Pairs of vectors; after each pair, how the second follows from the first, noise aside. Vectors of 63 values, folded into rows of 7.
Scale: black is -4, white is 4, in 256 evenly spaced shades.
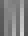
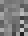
sign-scrambled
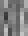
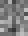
shuffled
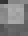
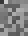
sign-scrambled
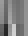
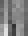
negated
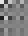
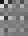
negated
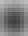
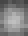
negated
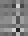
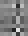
negated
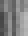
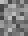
shuffled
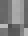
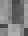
negated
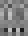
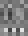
negated
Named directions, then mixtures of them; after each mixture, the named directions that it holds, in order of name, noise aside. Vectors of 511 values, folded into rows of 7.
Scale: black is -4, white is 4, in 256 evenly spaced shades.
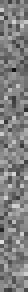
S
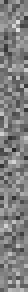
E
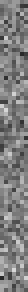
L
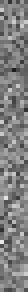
S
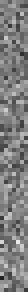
L, S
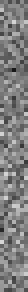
S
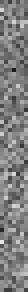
S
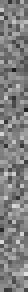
S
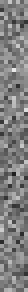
S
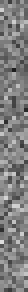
S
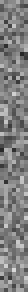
E, L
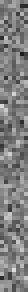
L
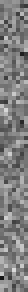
L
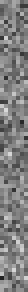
L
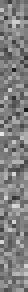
E, S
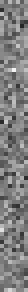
E, S
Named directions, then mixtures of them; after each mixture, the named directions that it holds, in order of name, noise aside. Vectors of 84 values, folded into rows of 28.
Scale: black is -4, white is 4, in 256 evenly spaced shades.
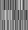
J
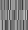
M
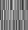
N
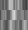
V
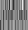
M, N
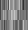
J, N, V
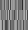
M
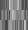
M, V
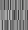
J, M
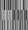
J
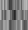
V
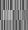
J, N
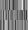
J, M, N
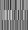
J, M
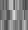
V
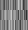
J, V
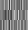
J, M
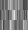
M, V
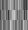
M, V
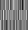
M, N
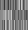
J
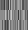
J, M, V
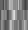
V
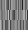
M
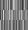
N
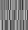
M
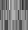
M, N, V
